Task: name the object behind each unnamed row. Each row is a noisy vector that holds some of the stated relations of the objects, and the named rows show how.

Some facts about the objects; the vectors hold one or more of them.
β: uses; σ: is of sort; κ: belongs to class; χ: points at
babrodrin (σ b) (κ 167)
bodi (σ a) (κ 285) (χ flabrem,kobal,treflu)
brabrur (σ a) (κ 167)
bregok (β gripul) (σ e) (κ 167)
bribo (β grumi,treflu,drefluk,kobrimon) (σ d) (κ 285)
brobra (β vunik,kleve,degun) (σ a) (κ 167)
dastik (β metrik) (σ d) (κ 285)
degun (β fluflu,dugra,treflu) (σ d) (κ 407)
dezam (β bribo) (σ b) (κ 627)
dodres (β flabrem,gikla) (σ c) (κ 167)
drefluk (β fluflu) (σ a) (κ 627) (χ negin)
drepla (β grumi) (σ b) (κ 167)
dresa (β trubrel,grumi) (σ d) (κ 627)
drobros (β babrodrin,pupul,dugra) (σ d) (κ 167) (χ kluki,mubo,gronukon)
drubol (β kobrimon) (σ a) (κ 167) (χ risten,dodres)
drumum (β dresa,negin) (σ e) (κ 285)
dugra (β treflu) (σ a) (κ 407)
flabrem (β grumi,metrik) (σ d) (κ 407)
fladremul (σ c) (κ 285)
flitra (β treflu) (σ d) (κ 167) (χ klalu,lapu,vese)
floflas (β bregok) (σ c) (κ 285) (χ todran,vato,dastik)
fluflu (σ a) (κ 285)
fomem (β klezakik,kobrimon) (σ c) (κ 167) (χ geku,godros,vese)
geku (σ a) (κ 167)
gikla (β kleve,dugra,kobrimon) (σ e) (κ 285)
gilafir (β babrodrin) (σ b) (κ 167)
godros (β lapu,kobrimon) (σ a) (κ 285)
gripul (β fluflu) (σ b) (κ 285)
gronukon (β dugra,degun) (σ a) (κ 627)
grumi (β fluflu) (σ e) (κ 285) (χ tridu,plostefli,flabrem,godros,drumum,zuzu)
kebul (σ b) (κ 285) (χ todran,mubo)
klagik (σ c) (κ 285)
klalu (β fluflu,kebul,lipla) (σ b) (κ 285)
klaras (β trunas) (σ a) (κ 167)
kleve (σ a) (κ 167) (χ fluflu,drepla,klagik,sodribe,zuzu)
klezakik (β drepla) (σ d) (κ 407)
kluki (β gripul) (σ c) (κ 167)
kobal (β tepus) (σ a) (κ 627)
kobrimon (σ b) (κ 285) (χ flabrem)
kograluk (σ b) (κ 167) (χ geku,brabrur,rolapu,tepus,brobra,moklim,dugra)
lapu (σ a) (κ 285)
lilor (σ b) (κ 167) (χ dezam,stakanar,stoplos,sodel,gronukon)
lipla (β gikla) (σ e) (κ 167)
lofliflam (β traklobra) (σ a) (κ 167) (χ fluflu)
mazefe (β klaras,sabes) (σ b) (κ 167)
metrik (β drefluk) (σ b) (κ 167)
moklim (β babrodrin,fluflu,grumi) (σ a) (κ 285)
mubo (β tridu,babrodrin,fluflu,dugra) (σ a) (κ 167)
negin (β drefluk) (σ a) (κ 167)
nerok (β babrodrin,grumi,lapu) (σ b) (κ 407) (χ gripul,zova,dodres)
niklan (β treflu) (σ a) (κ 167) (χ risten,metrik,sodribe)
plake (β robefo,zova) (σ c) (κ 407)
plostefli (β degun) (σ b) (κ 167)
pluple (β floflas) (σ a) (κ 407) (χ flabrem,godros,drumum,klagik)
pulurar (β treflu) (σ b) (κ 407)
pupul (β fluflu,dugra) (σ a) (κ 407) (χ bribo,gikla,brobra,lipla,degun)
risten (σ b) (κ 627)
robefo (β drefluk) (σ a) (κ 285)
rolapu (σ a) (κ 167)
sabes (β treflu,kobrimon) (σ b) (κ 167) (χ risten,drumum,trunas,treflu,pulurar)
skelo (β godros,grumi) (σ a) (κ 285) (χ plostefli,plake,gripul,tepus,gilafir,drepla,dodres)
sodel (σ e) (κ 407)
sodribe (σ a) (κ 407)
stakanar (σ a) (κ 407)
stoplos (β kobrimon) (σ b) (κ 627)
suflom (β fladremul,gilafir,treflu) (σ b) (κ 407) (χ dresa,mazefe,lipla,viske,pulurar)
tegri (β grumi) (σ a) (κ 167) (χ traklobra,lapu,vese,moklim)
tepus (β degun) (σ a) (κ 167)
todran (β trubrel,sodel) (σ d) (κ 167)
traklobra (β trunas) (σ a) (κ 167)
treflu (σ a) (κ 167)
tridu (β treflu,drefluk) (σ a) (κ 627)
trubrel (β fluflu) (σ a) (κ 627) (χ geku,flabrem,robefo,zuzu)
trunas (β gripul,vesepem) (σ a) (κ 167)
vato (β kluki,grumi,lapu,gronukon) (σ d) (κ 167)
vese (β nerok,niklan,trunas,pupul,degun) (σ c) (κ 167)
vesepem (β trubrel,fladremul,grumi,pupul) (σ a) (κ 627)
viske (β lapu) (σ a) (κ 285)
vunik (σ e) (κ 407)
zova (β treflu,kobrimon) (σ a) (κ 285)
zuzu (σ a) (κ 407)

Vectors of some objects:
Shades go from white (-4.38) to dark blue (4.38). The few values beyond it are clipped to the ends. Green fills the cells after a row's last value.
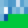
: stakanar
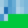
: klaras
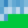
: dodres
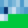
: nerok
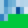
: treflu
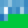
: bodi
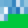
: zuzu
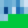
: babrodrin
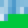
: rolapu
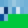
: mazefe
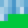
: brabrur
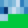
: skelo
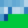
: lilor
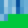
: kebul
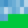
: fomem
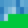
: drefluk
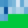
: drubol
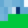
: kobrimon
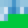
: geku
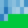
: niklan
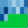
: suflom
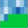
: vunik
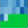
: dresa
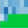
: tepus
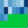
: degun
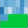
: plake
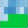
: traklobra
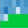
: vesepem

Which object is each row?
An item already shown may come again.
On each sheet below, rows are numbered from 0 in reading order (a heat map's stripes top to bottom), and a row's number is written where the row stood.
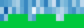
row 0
viske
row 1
metrik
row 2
risten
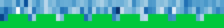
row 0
drobros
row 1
klaras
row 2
tegri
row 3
pulurar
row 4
zova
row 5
traklobra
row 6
robefo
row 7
drefluk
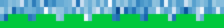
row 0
lipla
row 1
mubo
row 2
godros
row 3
drepla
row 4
gikla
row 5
stoplos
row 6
vunik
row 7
geku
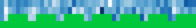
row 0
floflas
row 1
risten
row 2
vese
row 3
kobrimon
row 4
pulurar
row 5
dresa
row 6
dastik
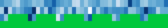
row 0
viske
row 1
bribo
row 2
kleve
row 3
sodel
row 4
klalu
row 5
flitra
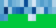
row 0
degun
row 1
gripul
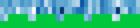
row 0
vato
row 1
pluple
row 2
pupul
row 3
kebul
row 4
gripul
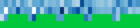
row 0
flabrem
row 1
sodel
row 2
degun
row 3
sabes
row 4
tridu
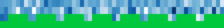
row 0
dezam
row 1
drumum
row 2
kobal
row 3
lofliflam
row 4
fladremul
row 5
negin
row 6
dugra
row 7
lapu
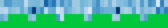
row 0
kluki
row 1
moklim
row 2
trunas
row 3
bregok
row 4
gilafir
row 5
klezakik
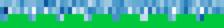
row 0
zova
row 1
todran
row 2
vese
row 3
kograluk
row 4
gronukon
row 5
trubrel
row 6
klagik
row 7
sodel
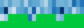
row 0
nerok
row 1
viske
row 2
moklim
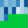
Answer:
brobra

